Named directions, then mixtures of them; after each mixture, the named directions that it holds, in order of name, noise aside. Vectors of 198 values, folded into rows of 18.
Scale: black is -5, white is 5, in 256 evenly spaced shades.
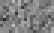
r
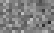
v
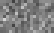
r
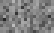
r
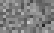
r, v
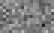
r, v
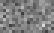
r, v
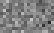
v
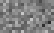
v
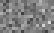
v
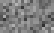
r, v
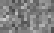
r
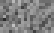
r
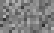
r, v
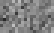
r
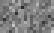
r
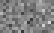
v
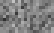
r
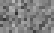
r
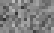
r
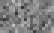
r
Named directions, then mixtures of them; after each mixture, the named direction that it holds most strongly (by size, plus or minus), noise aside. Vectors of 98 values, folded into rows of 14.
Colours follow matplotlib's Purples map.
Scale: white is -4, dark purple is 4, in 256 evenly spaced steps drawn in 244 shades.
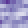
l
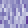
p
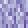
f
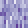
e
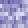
l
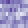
l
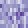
f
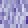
p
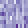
e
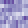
l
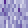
e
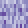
p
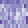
p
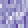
f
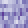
l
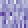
e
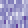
e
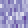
f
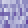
p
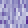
p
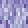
p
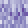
p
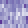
p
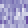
p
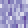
f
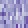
p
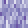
e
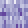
e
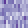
e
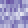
l
